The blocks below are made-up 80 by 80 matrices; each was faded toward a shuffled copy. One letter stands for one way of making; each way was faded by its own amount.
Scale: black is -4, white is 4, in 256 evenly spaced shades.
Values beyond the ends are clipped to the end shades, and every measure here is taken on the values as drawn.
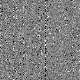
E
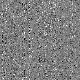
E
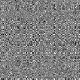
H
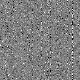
E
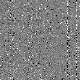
E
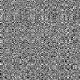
H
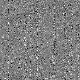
E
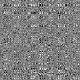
H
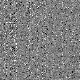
E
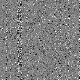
E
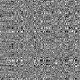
H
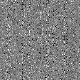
E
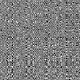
H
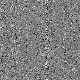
E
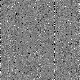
E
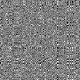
H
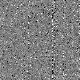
E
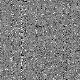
E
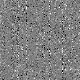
E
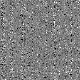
E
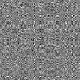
H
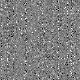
E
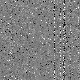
E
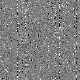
E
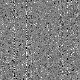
E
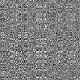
H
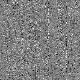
E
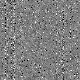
E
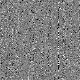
E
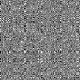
H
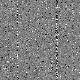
E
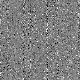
E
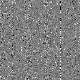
E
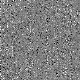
E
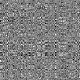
H
